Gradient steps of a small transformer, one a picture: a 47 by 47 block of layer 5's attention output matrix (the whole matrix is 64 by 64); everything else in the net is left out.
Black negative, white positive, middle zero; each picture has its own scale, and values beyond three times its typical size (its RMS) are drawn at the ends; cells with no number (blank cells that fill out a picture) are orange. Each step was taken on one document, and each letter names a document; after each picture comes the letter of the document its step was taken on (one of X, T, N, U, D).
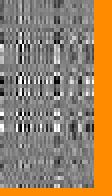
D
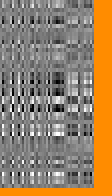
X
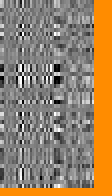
D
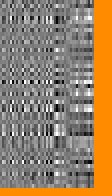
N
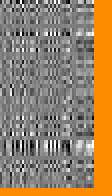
N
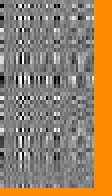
D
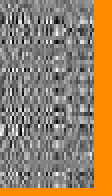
X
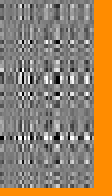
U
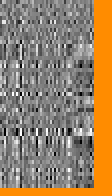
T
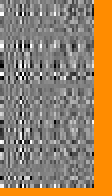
D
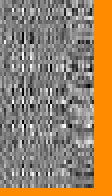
X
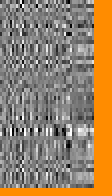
N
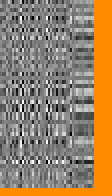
N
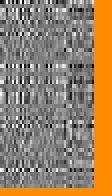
X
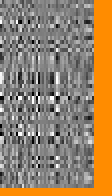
T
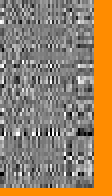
T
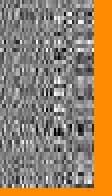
T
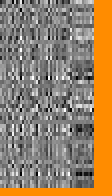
T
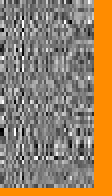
T
